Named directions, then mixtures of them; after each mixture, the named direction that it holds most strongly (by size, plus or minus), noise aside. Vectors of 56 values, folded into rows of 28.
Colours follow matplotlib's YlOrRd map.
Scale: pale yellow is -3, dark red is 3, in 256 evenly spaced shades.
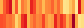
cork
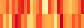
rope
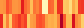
rope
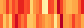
rope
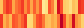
rope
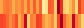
rope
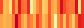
cork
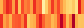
cork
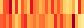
cork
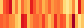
cork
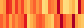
cork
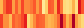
cork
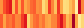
cork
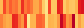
rope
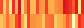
cork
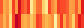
rope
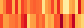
cork
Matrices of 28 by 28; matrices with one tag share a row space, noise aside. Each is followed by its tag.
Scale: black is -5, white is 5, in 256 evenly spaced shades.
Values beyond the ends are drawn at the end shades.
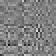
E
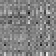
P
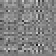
E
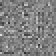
E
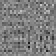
P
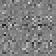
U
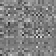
E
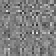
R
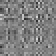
E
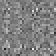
R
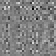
R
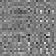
P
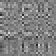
E
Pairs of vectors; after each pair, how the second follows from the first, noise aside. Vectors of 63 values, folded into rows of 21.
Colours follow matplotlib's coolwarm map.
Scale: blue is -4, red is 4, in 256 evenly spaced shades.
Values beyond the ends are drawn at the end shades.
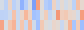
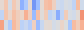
sign-scrambled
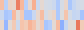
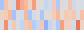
sign-scrambled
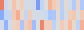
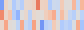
negated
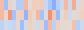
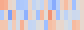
sign-scrambled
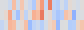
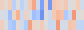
negated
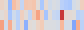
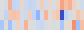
negated
